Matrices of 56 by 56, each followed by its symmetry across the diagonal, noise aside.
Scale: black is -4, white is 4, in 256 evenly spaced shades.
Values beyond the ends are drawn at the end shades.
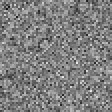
symmetric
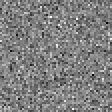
neither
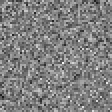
symmetric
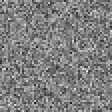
neither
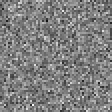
neither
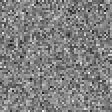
neither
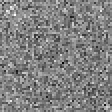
symmetric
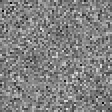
symmetric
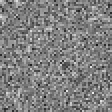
symmetric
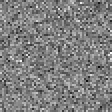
neither
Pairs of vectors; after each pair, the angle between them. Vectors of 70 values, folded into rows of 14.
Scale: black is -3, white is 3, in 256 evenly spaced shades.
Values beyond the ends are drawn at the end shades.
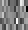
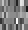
nearly parallel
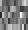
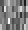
partly opposed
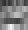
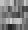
nearly opposite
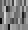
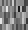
partly opposed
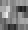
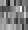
partly opposed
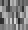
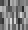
nearly parallel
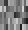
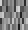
orthogonal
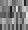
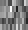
nearly opposite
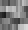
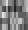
partly opposed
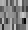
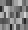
partly aligned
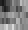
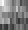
nearly opposite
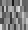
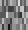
orthogonal
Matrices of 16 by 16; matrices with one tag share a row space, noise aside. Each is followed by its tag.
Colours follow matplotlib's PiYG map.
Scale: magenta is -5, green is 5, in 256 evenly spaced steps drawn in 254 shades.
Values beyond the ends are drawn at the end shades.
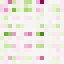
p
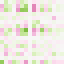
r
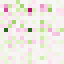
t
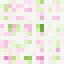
p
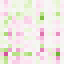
p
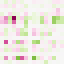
r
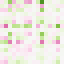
p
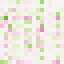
p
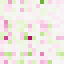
t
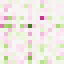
t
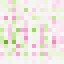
r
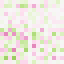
r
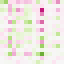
p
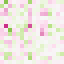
t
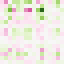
p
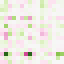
t
